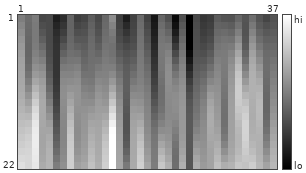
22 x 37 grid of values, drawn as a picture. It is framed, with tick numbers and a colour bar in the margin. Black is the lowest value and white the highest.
Slope: up to the bottom. Grain: streaks running down. Ninth with the lowest average: top middle. Histogram: bell-shaped.
